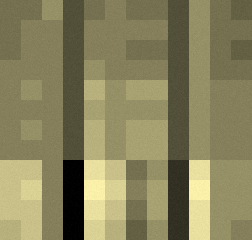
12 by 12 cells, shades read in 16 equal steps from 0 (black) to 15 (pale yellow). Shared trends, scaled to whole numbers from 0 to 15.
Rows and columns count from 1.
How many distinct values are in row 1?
5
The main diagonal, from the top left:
7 8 8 5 11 9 10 10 3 15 9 8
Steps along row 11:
same down down up down down up down up down same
